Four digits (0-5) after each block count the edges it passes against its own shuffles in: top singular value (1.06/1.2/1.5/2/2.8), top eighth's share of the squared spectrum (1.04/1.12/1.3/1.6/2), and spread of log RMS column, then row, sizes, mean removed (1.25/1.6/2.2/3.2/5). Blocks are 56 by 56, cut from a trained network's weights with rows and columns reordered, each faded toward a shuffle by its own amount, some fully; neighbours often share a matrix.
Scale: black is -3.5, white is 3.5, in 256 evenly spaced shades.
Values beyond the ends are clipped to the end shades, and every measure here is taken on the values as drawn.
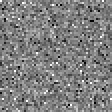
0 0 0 0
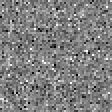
1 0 0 0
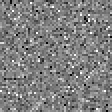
0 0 0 0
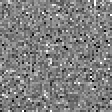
0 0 0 0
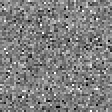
1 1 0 0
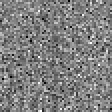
1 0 0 0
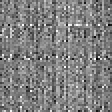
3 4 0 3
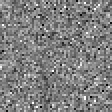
0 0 0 0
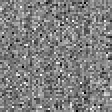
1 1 0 0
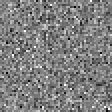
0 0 0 0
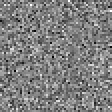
2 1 0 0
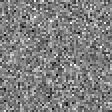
0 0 0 0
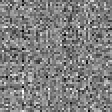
3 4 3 2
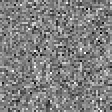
2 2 1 0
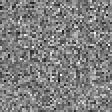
3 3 1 1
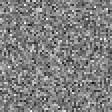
0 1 0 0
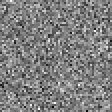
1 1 0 0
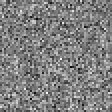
2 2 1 0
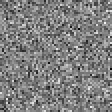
2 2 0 0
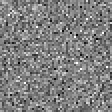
1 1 0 0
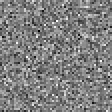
1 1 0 0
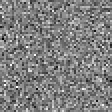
2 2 0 0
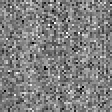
2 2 0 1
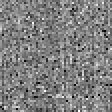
2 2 0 1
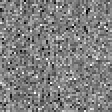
2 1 0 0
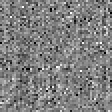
2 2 0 1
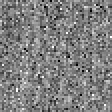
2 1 0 0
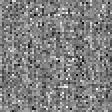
2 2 0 1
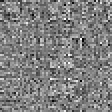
3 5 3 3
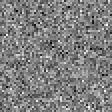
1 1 0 1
